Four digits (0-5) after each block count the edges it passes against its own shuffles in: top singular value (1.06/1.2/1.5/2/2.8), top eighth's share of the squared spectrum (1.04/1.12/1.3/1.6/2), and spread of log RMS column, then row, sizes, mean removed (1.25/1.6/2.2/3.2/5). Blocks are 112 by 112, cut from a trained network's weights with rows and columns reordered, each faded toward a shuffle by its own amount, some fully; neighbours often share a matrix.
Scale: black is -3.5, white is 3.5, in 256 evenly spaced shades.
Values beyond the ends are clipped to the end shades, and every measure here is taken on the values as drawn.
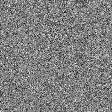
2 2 0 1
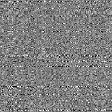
4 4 1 3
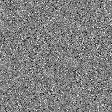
2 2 0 1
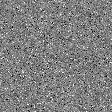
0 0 0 0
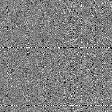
4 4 3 2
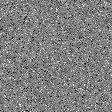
0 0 0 0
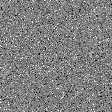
1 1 0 0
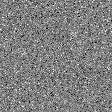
0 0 0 0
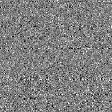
3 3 1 3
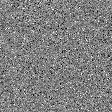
0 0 0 0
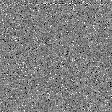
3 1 0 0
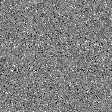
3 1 0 1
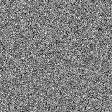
2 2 0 0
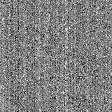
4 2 1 1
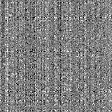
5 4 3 3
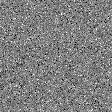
0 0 0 0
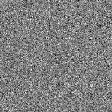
3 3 1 2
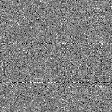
3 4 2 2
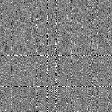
4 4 3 2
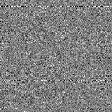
3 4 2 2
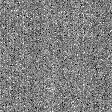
2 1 0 0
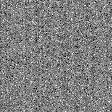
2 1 0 0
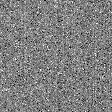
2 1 0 0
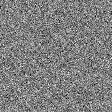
2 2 0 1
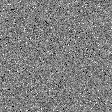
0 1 0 0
